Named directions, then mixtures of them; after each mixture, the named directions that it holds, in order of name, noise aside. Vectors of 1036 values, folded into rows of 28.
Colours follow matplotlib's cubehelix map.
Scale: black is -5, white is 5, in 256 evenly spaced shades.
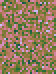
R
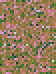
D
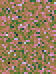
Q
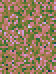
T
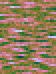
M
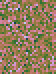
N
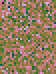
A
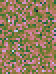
N, R, T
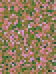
T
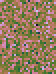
D, Q, R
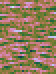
M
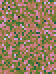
A, Q, R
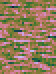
M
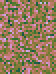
M, N, R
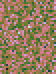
T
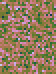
A, M, N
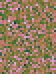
N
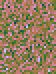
A, N, T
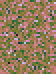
Q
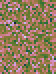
N
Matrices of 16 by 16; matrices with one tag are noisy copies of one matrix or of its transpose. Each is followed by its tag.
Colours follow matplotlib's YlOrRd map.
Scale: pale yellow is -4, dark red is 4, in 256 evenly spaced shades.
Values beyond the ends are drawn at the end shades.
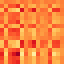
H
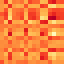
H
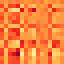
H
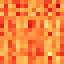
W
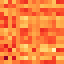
W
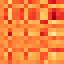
H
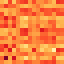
W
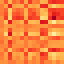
H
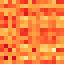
W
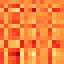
H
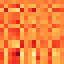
H
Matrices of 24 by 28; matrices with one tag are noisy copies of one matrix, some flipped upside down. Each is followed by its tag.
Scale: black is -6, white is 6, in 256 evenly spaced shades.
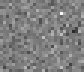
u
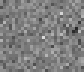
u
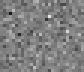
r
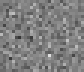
r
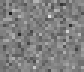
r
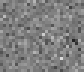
u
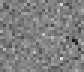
u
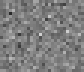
r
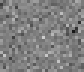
u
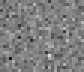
r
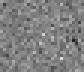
u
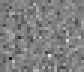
r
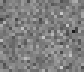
u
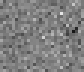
u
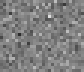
r
